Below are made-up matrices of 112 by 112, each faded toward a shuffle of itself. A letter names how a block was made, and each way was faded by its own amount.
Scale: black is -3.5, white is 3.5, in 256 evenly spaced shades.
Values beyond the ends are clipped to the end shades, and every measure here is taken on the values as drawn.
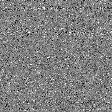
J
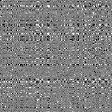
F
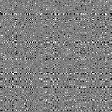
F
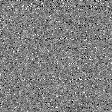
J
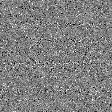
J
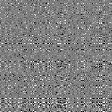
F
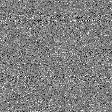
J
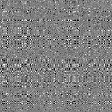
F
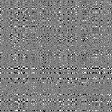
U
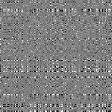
U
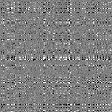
U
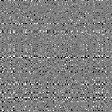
F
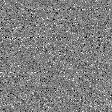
J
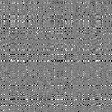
U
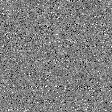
J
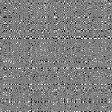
F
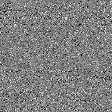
J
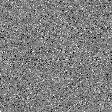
J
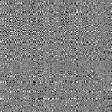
F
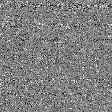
J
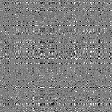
F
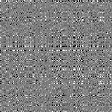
F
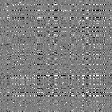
U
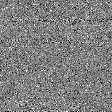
J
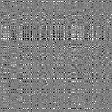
U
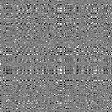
F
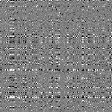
U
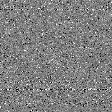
J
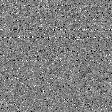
J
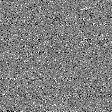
J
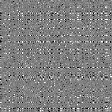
F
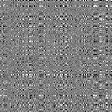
U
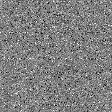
J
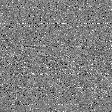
J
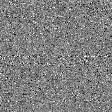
J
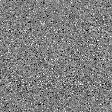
J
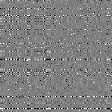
U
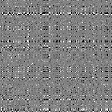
U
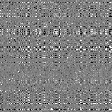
U
